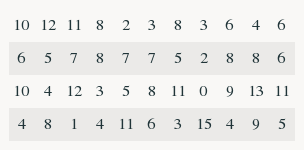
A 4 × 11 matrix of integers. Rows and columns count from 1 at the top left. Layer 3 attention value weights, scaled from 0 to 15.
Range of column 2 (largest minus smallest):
8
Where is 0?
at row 3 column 8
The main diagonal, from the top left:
10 5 12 4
